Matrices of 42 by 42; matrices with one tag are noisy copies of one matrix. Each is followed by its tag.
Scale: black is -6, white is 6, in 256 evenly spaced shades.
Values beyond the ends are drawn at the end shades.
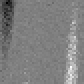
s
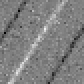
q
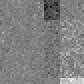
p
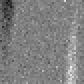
s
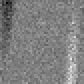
s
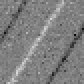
q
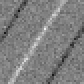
q
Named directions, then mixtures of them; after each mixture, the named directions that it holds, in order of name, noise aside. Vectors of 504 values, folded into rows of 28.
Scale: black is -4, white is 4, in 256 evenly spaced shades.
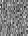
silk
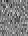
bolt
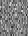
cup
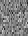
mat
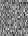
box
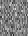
box, cup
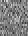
bolt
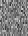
bolt, cup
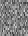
box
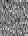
bolt, box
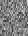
cup, mat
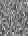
box, mat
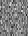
cup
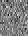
bolt, mat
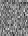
box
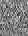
bolt, mat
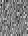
bolt, silk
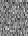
bolt, box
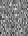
cup, mat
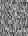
box, cup
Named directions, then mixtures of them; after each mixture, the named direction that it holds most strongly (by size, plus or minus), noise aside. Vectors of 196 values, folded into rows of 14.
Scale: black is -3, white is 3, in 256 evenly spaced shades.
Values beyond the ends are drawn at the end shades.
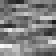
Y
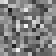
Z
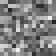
Z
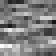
Y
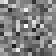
Z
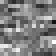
Y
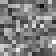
Z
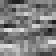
Y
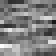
Y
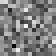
Z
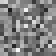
Z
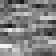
Y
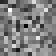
Z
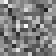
Z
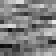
Y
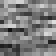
Y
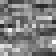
Y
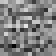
Z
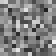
Z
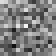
Z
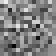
Z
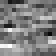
Y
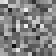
Z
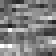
Y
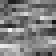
Y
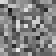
Z
